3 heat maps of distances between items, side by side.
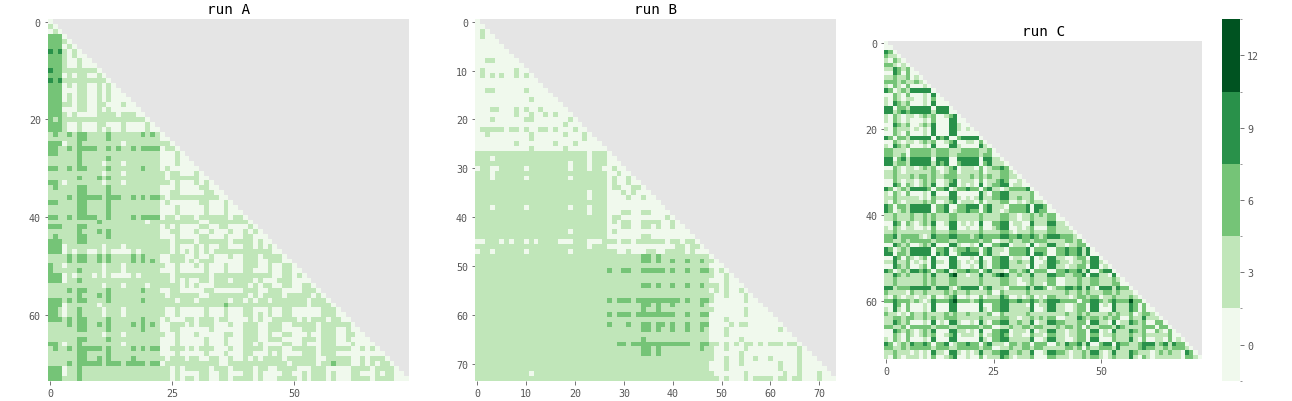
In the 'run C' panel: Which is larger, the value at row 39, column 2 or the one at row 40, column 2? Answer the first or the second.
the second
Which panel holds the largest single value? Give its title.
run C
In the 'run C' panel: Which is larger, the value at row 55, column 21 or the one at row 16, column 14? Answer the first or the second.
the second
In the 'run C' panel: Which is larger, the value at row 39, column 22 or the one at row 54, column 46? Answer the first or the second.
the second
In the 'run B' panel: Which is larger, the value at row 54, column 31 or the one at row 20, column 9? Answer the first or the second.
the first
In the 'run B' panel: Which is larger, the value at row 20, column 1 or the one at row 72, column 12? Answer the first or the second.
the second
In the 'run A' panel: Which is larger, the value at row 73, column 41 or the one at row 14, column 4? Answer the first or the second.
the first
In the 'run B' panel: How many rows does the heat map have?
74
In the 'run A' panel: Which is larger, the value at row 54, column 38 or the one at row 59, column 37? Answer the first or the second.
the first
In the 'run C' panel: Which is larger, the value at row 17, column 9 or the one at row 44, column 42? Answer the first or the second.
the first
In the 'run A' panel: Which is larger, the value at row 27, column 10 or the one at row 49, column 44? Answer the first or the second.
the first
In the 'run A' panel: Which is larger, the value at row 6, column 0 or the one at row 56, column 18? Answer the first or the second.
the first
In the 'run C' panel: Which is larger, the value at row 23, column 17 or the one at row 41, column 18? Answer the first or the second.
the second
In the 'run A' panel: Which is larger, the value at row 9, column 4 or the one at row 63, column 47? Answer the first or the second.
the second
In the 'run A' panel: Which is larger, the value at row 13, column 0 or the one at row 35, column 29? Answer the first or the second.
the first
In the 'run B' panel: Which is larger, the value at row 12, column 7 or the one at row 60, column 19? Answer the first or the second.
the second
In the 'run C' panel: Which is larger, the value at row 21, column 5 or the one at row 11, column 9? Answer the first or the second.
the second
